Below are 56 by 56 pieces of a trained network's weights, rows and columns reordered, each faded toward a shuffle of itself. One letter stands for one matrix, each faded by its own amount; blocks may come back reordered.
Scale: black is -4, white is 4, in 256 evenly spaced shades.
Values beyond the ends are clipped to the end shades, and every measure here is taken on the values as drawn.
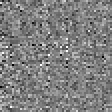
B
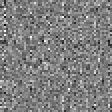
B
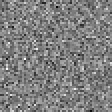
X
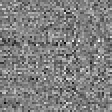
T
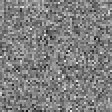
X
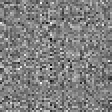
T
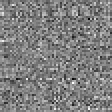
T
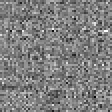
T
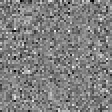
B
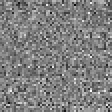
T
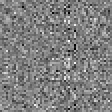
B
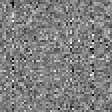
B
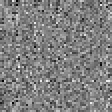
B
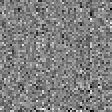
B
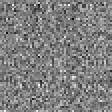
T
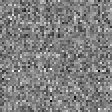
T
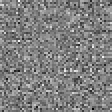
T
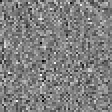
T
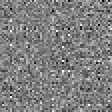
B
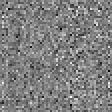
B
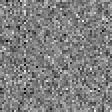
X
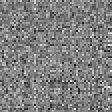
T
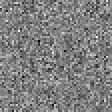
X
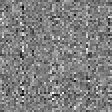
B
